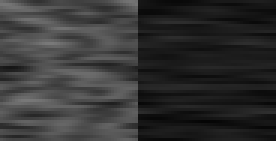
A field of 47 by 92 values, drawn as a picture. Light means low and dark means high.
The table splits into one row of 2 panels. Panel 1,1: high, streaked across. Panel 1,2: very high, streaked across, faint in contrast.
